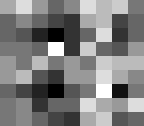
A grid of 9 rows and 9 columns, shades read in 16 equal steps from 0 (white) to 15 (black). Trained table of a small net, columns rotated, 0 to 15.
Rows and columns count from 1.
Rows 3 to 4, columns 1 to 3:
9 10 13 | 8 8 9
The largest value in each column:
9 11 13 15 12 9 9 14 9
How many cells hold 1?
0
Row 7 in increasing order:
0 8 8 9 10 11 13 14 15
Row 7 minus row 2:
0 4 4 4 -2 3 -4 3 -1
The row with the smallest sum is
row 1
